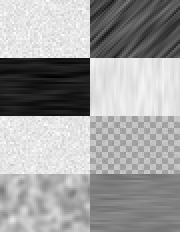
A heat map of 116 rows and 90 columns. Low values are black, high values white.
It is made of 4 by 2 panels. Panel 1,1: very high, fine-grained, faint in contrast. Panel 1,2: low, slanting up to the right. Panel 2,1: very low, streaked across, faint in contrast. Panel 2,2: very high, streaked downward, faint in contrast. Panel 3,1: very high, fine-grained, faint in contrast. Panel 3,2: high, checkered. Panel 4,1: high, blotchy. Panel 4,2: middling, streaked across, faint in contrast.
